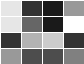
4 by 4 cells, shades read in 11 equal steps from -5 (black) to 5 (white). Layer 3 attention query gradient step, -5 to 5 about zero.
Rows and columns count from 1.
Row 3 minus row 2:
-7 3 7 -8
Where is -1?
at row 2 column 2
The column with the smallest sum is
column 3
